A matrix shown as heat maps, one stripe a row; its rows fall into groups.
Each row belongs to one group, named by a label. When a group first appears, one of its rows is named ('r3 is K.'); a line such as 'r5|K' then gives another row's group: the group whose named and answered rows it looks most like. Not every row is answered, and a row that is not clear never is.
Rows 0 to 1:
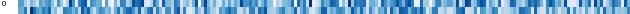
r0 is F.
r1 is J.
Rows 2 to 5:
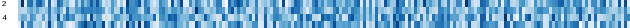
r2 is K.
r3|K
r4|F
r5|K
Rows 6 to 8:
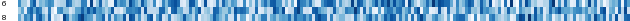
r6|F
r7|K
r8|J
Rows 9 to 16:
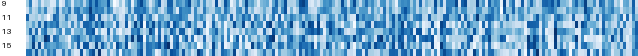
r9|K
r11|F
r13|F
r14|J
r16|F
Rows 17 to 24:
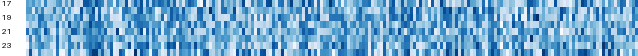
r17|J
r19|F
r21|J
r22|K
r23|K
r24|K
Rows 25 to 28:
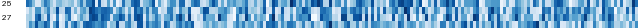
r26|K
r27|K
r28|J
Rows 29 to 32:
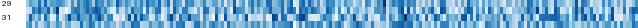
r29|J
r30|J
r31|K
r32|F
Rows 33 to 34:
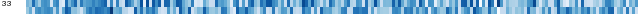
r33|J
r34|K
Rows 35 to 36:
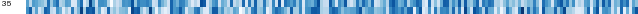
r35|F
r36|F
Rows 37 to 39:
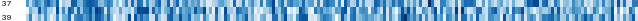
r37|J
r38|K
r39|K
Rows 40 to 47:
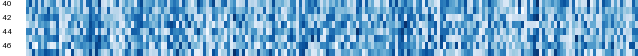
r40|F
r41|F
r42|J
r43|K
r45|J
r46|K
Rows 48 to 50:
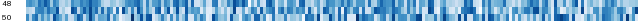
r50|F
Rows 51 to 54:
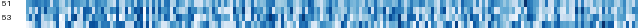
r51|J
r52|J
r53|J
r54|K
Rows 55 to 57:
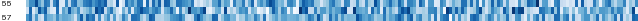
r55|J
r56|K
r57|F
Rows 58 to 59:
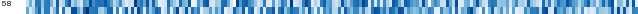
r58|K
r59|J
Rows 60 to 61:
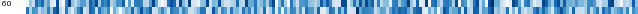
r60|K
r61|F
